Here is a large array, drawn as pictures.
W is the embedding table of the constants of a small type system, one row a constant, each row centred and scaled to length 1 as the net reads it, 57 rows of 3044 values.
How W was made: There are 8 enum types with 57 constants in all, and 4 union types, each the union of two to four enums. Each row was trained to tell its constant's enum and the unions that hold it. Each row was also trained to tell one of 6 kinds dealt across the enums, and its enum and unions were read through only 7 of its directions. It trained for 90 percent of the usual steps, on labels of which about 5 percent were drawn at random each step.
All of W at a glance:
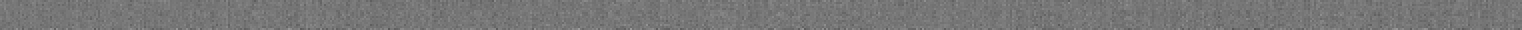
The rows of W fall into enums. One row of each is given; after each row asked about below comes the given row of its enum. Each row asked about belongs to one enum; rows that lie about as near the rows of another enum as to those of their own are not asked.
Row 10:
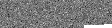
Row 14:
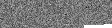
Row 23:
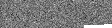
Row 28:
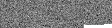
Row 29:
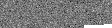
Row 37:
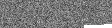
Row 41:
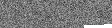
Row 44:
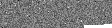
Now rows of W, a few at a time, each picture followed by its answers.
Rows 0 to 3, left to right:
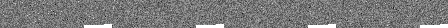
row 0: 44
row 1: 14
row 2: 44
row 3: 10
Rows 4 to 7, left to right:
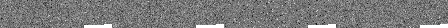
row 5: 14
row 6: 23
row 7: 28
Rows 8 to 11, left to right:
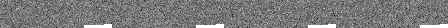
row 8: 14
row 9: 28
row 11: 10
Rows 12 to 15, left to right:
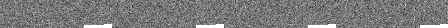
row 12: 37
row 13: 14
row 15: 41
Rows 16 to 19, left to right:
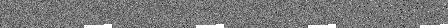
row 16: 44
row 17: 14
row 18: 44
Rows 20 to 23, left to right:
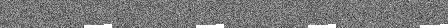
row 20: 29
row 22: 37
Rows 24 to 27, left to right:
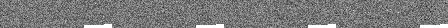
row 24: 28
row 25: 29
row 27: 37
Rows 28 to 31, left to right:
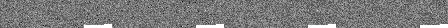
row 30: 29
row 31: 29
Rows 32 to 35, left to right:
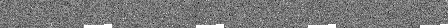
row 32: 37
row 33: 37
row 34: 10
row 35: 28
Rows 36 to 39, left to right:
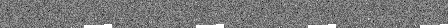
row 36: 10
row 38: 10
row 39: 14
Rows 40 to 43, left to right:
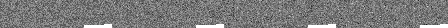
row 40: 28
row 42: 37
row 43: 41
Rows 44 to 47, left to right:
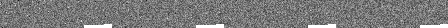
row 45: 10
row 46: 29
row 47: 41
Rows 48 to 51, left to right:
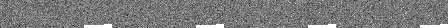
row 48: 14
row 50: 28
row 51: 44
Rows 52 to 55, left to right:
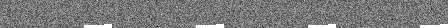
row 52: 37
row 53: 10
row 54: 29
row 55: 41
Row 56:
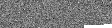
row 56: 29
